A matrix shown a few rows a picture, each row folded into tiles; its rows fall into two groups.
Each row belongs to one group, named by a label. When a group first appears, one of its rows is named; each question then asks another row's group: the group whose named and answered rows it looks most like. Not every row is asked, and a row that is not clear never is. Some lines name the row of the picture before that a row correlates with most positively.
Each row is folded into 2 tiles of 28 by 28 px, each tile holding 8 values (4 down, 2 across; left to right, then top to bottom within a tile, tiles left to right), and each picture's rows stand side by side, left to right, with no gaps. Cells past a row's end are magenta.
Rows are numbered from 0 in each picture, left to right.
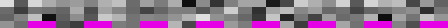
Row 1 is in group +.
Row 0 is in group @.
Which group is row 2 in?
@
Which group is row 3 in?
@
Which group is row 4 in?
+
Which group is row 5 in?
+
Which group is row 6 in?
@
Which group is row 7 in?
@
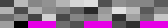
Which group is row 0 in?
+
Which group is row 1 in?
+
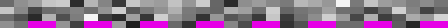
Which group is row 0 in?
+
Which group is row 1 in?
@
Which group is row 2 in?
+
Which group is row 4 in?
+
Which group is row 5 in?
+
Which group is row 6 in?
@
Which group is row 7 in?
+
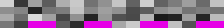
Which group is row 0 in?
@
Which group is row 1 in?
+
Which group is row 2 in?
@
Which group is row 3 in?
+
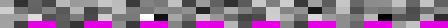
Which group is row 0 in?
@
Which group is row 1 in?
+
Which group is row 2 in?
@
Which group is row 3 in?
@
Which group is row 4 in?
+
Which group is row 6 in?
@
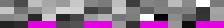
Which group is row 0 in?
+
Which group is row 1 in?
+
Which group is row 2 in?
@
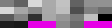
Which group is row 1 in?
@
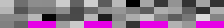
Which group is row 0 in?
@
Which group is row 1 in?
@
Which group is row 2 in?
@
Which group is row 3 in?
@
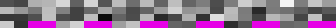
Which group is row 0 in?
+
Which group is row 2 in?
@
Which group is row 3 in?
+
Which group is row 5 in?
@
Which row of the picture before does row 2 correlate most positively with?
1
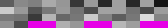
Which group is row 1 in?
@
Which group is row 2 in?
@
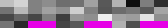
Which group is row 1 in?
+
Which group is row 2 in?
@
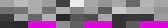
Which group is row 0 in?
+
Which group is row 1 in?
+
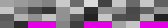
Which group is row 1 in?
+
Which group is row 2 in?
@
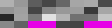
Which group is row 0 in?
+
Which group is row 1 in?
+
